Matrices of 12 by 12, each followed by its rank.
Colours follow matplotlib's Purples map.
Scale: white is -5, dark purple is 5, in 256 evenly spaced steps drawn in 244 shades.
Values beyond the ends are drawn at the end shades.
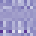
two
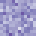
full rank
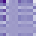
one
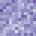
full rank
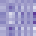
one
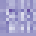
two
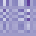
one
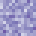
full rank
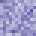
full rank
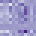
two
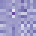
two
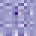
two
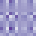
one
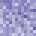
full rank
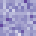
full rank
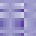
one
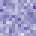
full rank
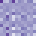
two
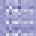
two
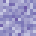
full rank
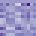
two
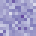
full rank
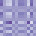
one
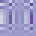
one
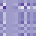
one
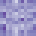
two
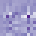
two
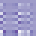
one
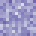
full rank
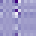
one
